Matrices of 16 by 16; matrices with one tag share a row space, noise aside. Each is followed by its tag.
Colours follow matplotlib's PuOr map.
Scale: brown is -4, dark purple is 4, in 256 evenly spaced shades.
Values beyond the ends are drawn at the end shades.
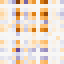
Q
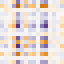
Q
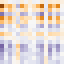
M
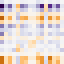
M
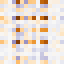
Q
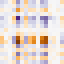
Q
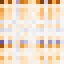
M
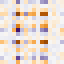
Q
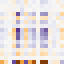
Q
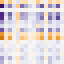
M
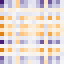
M
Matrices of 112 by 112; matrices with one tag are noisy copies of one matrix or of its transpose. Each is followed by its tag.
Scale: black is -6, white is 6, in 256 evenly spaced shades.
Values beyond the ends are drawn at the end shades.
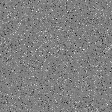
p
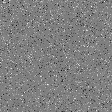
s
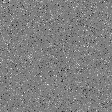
s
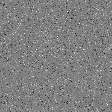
p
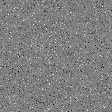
p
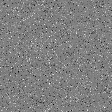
p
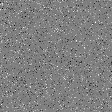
s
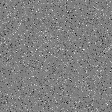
p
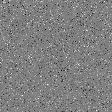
s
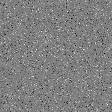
p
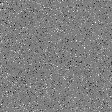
s
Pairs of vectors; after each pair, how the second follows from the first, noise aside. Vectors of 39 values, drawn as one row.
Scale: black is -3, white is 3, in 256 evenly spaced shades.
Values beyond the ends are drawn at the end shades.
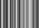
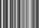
copied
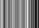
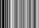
reversed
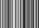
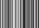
copied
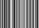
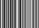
wrapped around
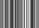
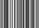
reversed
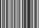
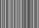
shrunk
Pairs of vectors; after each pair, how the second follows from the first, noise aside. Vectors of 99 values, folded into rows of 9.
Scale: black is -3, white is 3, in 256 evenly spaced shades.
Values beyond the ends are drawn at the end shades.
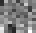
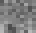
shrunk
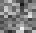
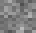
shrunk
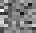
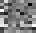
copied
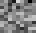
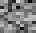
copied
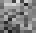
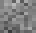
shrunk
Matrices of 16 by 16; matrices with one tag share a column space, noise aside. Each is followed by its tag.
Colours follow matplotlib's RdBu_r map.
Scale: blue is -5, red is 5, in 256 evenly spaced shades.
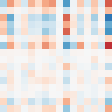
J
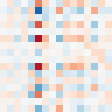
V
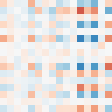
V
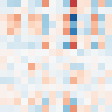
J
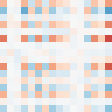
V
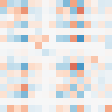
V
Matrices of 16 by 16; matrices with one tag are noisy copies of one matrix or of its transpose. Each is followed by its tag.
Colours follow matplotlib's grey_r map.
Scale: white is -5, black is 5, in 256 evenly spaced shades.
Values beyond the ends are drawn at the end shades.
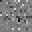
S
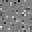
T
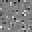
T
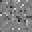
S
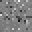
S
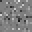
S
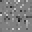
S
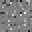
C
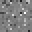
C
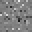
S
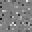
T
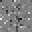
S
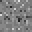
S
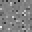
T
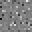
T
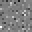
T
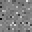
T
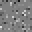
T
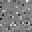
T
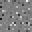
T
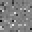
C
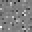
T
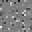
T
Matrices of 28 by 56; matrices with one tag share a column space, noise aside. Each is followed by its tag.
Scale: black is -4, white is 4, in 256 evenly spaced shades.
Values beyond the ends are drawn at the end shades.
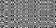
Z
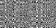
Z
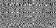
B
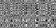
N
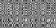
N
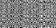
Z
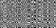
Z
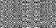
Z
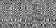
N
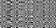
Z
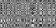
N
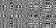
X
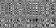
N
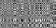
N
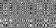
N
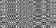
Z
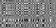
N
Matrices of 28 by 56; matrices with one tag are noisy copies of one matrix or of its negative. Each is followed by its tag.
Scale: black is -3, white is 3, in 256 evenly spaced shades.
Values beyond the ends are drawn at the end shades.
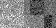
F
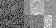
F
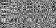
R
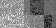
F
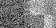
F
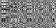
R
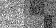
F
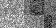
F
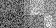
F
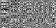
R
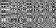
R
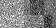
F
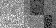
F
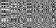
R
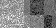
F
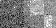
F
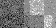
F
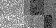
F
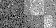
F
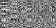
R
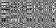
R
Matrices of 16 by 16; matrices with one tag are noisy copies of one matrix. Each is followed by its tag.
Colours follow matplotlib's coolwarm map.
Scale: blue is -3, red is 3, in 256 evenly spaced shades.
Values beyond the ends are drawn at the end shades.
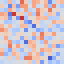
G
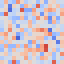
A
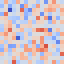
A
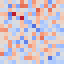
G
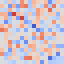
G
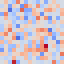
A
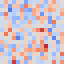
A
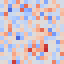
A
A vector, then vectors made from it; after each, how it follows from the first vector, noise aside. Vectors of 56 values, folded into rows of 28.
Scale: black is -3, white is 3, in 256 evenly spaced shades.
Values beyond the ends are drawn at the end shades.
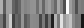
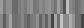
shrunk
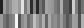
reversed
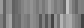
shrunk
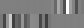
partly zeroed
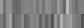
shrunk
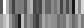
wrapped around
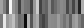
wrapped around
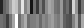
reversed
